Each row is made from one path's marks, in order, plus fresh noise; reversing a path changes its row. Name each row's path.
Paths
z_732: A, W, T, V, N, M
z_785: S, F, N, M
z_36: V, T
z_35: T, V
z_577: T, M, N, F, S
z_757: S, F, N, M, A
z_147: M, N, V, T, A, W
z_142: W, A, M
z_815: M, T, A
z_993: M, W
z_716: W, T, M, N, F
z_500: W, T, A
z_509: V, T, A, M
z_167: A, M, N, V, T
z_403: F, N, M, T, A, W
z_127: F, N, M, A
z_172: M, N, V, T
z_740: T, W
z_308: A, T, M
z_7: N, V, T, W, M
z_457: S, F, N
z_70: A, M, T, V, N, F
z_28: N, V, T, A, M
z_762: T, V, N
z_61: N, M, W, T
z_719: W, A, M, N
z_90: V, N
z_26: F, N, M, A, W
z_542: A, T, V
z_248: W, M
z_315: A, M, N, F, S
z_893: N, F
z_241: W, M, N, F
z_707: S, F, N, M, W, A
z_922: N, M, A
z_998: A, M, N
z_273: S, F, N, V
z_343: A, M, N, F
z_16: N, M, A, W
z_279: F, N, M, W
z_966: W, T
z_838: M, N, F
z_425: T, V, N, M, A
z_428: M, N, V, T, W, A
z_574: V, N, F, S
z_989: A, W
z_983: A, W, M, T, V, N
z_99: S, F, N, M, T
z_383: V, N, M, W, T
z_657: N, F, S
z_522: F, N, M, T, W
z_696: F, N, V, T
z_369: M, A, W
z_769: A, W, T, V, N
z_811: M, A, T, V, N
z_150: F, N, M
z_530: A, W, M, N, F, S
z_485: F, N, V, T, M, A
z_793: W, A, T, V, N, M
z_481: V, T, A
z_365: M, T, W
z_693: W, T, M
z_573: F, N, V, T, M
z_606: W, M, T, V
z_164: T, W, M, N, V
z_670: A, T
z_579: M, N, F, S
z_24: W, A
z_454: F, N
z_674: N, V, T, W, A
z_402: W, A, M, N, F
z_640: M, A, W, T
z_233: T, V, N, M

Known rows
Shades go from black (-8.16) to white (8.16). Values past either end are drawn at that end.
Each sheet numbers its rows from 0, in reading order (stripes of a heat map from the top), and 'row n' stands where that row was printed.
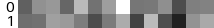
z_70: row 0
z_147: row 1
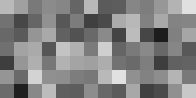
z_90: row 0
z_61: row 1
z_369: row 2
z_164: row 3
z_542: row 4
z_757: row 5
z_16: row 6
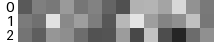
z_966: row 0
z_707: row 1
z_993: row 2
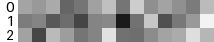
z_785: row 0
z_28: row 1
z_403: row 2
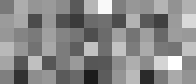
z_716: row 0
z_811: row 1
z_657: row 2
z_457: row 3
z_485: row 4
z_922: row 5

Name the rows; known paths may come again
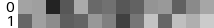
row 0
z_762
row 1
z_248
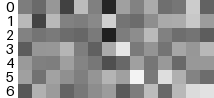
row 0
z_425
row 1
z_522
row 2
z_172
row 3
z_402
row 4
z_657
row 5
z_99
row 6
z_793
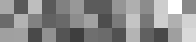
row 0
z_485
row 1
z_693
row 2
z_811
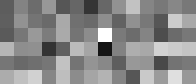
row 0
z_640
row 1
z_983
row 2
z_343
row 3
z_573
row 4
z_740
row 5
z_574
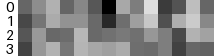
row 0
z_428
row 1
z_24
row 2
z_769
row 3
z_542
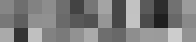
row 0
z_365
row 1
z_993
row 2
z_279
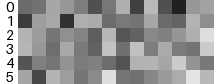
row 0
z_147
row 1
z_732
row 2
z_90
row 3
z_457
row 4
z_966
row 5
z_403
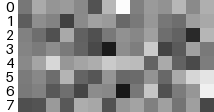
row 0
z_716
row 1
z_308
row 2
z_893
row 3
z_815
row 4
z_273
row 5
z_719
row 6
z_28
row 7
z_167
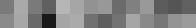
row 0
z_35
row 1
z_233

